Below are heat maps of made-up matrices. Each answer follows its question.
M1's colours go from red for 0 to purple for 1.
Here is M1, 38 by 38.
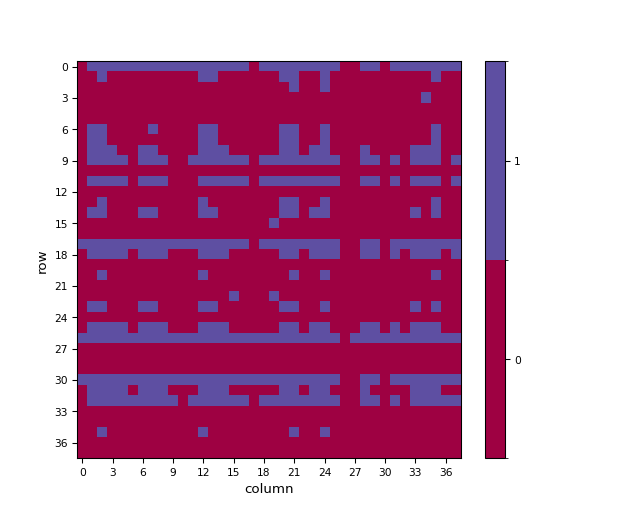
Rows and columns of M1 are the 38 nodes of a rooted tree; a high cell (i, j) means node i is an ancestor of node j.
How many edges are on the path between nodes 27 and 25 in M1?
9
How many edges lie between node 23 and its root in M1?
12
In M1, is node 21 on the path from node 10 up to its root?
no
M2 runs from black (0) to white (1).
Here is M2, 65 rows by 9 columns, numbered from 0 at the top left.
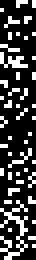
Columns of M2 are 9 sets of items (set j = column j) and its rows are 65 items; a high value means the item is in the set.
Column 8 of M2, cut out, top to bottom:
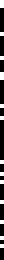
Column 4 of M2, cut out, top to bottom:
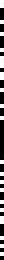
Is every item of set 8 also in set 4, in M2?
yes
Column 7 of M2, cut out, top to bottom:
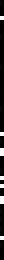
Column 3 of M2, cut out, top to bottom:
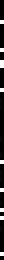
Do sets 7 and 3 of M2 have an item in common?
no
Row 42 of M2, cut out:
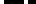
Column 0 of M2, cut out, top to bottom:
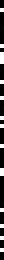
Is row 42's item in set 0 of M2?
yes
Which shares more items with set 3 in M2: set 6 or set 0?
set 6
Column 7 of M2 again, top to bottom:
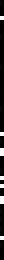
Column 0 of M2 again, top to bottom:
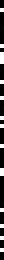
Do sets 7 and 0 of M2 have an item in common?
yes
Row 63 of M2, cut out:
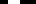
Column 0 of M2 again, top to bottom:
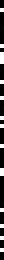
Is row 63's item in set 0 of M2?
no
